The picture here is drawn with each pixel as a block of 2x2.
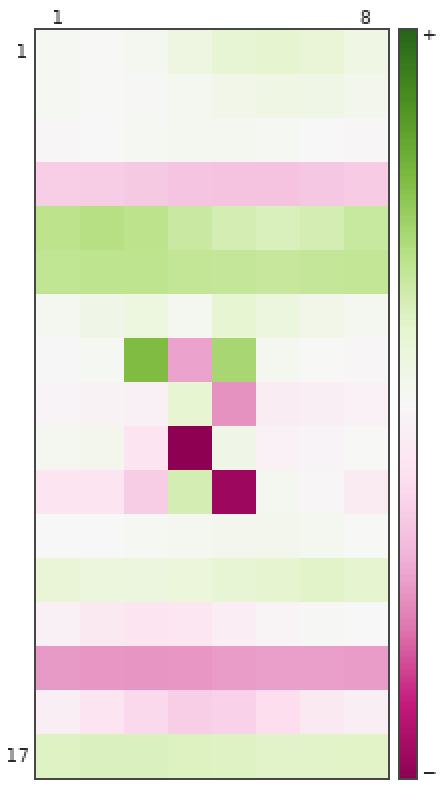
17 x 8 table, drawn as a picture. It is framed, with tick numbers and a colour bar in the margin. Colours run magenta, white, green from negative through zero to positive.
The middle right is the calmest part. In the centre lies a patch that is rougher than the rest. Values change most from cell to cell in the centre. The ninth with the lowest average is the centre. Streaks run across, left to right.
